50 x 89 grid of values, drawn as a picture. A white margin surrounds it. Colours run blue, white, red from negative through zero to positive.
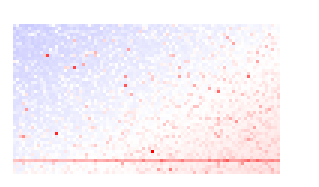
Odd lines: row 46. Histogram: skewed, a long tail of high values. Stripes: none. Average level on the scale: 50%. Mirror symmetry: none. Slope: up to the bottom right.
